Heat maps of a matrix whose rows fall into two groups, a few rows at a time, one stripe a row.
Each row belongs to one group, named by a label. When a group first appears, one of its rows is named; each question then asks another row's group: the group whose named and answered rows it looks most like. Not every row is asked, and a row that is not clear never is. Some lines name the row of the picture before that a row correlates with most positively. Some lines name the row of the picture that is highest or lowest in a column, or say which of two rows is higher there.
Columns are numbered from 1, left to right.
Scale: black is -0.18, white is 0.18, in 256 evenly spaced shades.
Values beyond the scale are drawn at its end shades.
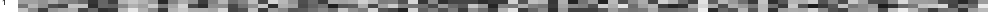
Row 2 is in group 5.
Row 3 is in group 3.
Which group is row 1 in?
3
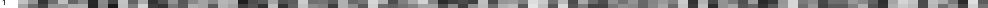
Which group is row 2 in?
3
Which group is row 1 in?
3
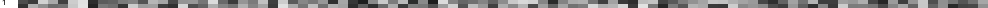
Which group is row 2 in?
5
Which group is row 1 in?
5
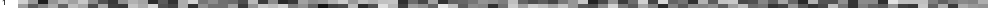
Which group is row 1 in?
3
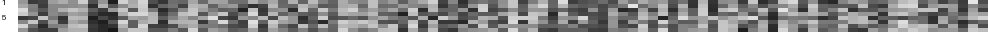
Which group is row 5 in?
5
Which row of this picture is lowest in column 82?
1
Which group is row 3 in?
3
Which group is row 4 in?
3
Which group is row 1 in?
3
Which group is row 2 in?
3
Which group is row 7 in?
3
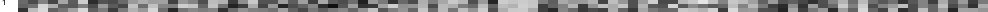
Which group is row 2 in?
5
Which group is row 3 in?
5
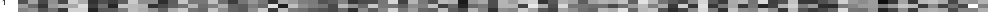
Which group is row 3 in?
5
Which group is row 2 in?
3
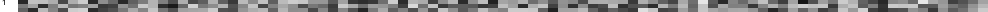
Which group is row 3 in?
5
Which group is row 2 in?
3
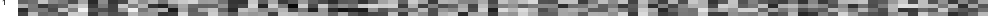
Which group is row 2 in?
3
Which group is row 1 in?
5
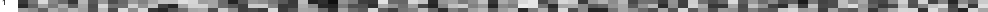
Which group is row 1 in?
5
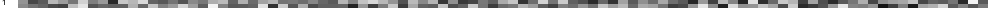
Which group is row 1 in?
3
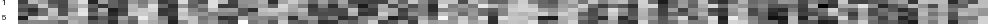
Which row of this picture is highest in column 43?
5
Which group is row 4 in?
5
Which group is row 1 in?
5
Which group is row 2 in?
5
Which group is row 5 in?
5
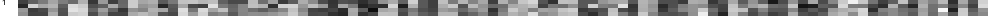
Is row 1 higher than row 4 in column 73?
No
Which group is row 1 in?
5
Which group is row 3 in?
5
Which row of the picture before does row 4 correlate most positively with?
4
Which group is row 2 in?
5
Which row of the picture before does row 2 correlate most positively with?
1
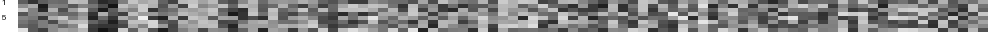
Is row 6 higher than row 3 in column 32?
No
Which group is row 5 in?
3
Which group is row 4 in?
5
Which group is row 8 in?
3
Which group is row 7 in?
5
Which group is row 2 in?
3
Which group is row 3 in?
3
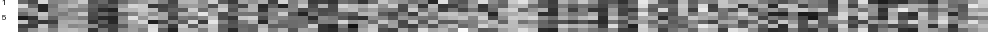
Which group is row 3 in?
3
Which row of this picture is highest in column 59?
8
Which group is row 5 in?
5
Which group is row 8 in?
5
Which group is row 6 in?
3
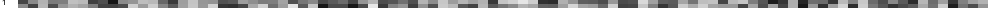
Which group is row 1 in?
5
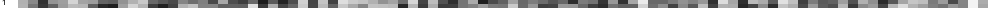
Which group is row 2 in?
3
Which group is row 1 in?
3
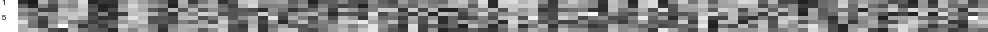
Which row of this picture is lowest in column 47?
8
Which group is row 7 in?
3
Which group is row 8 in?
3
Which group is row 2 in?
5
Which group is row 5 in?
3
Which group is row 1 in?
5
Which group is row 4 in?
5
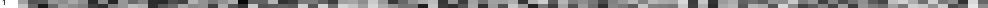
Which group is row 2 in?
3
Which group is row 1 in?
3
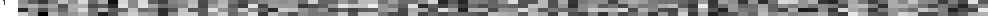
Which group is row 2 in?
3
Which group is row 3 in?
5
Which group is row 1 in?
3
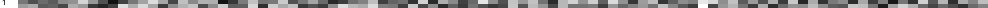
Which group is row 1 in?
5
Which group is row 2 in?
3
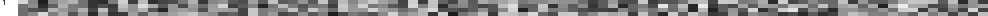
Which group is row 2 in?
3
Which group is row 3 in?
3
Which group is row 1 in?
3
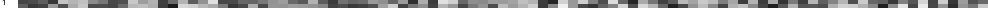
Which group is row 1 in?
5
